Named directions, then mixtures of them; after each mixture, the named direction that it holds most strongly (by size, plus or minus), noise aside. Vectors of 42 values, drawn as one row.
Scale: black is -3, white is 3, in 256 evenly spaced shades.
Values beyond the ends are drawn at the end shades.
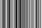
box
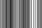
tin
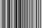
box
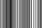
tin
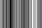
tin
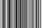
box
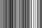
tin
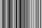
box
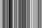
tin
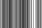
tin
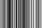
box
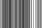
tin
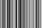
box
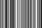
box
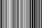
tin
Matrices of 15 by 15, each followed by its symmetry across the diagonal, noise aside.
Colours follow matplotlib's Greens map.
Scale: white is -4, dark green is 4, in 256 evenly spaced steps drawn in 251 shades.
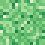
symmetric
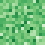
symmetric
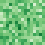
neither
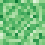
symmetric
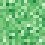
neither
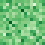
symmetric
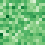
neither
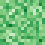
symmetric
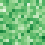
neither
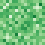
symmetric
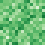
symmetric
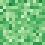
neither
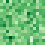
neither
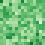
neither
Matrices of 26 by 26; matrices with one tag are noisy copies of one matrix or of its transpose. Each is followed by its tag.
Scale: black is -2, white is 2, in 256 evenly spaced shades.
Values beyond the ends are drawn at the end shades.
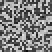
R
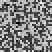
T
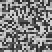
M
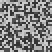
T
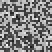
T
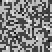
M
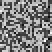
M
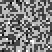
R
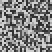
T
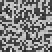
R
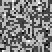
M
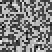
R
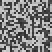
M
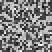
R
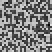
T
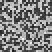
R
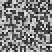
T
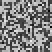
M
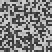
T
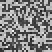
M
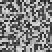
R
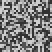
M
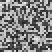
M
